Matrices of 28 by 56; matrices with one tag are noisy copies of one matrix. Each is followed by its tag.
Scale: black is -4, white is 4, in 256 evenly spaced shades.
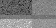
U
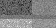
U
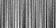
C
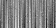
C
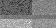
U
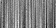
C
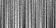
C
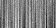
C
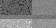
U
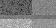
U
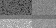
U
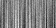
C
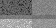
U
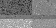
U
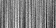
C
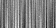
C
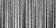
C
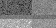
U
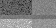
U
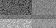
U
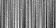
C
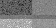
U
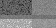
U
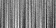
C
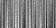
C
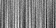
C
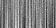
C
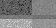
U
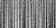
C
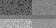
U
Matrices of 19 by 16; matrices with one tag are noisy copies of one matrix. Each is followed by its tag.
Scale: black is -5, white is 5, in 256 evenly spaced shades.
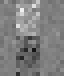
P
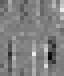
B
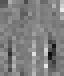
B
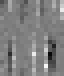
B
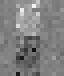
P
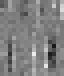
B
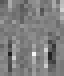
B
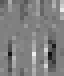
B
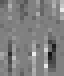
B
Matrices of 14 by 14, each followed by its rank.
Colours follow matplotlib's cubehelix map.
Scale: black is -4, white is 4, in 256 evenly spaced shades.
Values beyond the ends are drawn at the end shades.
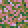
full rank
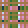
one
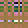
one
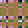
one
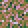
full rank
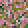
full rank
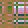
one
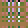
one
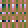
one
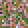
full rank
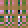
one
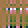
one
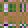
one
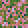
full rank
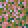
full rank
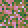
full rank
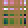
one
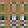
one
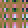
one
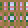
one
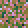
full rank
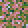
full rank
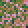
full rank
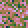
full rank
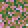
full rank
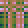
one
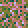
full rank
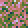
full rank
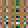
one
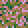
full rank
